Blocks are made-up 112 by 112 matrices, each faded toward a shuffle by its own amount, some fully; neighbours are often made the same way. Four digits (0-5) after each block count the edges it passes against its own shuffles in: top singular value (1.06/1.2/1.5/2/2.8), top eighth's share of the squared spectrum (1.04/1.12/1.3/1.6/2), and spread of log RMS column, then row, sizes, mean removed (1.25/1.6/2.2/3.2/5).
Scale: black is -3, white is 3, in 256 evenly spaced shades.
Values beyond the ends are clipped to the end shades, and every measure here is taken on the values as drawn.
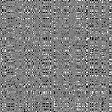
5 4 4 4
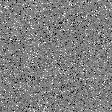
2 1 0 0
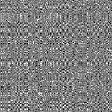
5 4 4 3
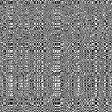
5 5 4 4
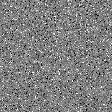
3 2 1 0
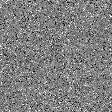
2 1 0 0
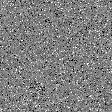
2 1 0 0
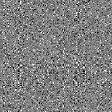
4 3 3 2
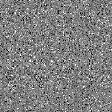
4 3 2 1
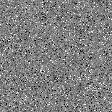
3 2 1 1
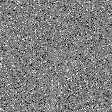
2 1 0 0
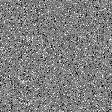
3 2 1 0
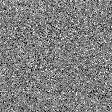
0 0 0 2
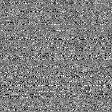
2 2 0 4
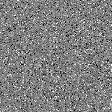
3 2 0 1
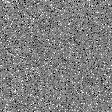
2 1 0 0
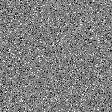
3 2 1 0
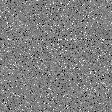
2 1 0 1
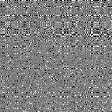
5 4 3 4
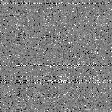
4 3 1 3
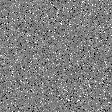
1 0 0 0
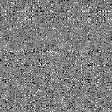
4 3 2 3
